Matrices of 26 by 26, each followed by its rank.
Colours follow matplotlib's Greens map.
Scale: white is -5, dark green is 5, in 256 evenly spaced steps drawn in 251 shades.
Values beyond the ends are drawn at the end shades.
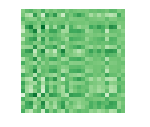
two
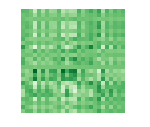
two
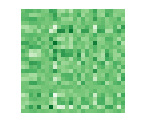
three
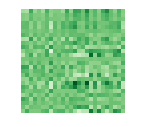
three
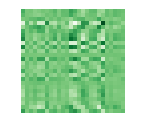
two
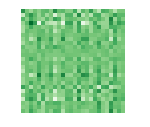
three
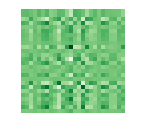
two
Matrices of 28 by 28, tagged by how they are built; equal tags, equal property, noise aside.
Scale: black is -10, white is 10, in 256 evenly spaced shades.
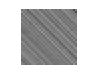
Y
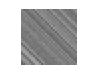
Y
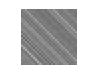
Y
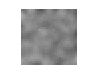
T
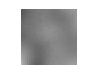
T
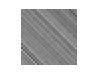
Y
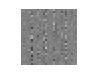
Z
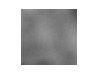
T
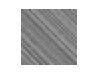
Y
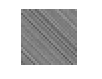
Y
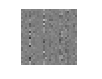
Z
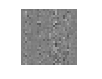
Z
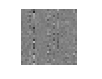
Z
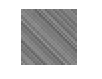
Y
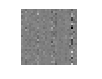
Z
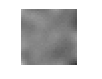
T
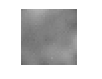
T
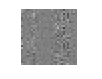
Z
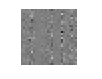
Z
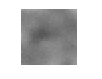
T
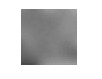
T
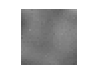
T
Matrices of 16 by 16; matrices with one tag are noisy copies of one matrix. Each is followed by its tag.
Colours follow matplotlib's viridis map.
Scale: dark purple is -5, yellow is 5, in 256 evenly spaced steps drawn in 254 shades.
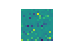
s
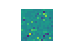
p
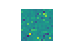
p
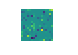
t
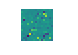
p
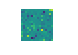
t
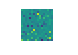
s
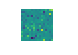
t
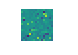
p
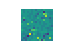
p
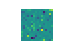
t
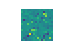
p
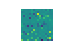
s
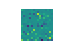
s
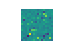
p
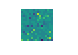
s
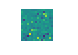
p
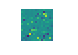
p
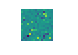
p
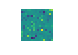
t
